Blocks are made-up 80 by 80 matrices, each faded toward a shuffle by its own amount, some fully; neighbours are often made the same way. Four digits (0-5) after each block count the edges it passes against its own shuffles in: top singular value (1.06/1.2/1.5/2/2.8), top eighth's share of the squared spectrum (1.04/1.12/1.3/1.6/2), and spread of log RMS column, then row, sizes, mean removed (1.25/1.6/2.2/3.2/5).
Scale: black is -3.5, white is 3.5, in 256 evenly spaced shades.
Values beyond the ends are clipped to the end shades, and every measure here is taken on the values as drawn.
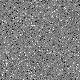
0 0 0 0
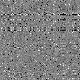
4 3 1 2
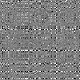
5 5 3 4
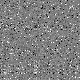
3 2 0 1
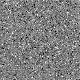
1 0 0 0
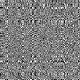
5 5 3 3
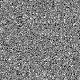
3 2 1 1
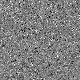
1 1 0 0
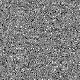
3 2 0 1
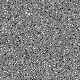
2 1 0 0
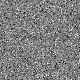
0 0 0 0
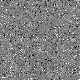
3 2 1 1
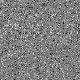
3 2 1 1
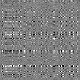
5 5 3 4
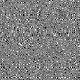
4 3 2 2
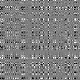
5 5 4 4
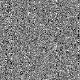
1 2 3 0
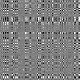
5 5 4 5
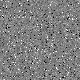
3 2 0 0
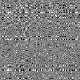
4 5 2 3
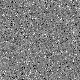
0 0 1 0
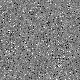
0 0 0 0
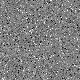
0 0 0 0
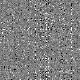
2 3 3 2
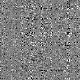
2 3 3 3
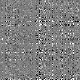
2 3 4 3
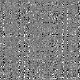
2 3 4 3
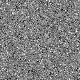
0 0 1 0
